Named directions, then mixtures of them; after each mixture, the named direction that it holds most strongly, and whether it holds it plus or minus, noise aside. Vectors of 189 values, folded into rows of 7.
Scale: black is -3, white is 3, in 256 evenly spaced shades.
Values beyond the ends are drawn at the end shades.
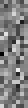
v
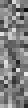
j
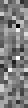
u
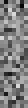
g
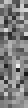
j, minus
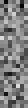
g, plus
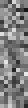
j, plus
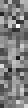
u, minus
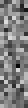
j, plus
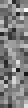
j, minus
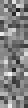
j, plus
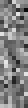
j, plus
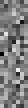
v, plus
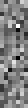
u, minus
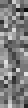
j, plus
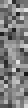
j, minus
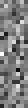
v, minus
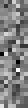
v, plus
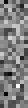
g, plus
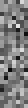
u, minus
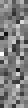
v, minus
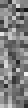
j, plus
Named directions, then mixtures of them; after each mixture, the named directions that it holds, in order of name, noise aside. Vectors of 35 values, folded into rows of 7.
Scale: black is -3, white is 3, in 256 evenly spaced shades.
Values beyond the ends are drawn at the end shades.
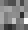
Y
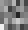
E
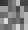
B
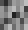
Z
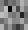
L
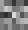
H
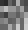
B, H, Z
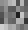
E, Y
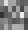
L, Y, Z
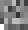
E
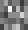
L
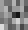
E, Z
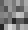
E, Y
